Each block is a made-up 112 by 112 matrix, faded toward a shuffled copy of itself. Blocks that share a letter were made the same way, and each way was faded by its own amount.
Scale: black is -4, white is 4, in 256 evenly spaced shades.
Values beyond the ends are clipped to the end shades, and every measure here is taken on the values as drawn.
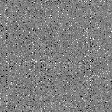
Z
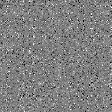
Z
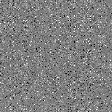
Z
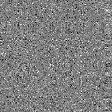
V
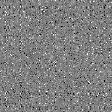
Z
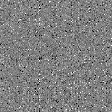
Z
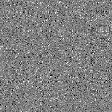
V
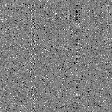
Z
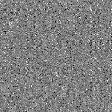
V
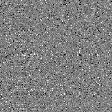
V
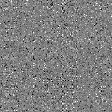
Z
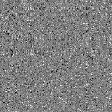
V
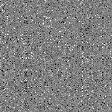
Z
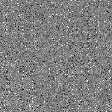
V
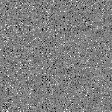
Z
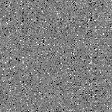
Z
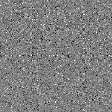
V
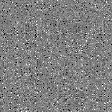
Z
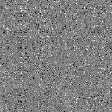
Z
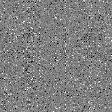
Z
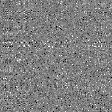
V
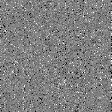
Z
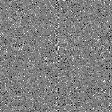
Z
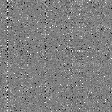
Z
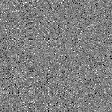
V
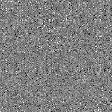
V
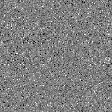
V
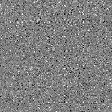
V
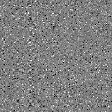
Z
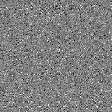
V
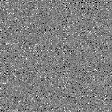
V
